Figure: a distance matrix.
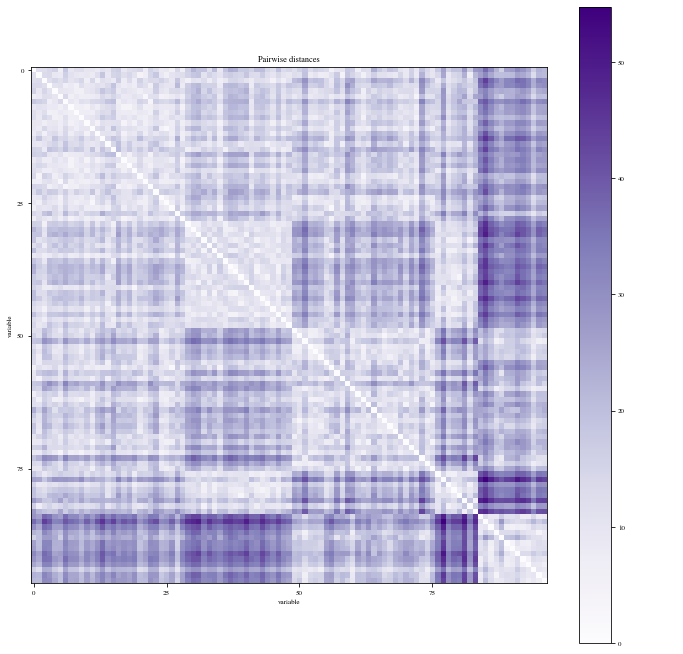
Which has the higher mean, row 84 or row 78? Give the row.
84
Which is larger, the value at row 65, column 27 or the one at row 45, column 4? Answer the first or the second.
the first
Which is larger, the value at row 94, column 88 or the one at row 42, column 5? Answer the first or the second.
the second
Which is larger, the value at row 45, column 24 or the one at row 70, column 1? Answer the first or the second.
the first
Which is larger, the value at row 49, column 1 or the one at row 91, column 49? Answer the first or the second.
the second
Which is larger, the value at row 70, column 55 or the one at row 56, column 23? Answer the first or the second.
the second
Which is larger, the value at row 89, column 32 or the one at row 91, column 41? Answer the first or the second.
the second
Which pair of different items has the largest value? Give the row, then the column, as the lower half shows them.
85, 77
